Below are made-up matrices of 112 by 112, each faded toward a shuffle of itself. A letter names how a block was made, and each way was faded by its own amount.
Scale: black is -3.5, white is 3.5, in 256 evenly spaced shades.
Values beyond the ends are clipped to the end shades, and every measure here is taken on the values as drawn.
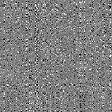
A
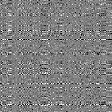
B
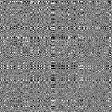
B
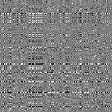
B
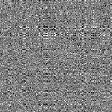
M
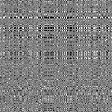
B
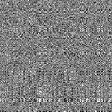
M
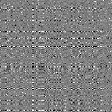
B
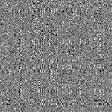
A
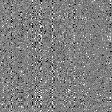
A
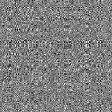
M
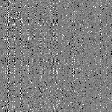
A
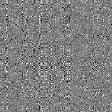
A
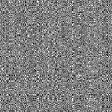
M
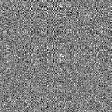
M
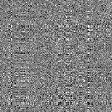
M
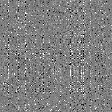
A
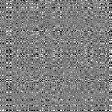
B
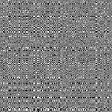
B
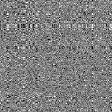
M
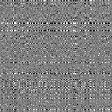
B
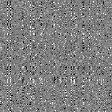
A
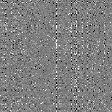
A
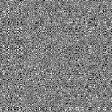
M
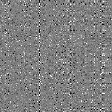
A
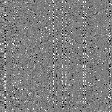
A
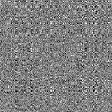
M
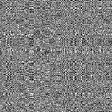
M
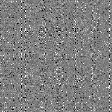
A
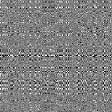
B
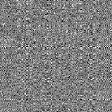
M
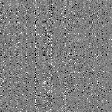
A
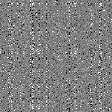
A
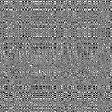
B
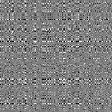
B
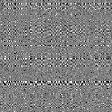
B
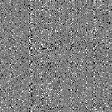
A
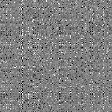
A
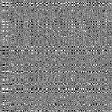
B
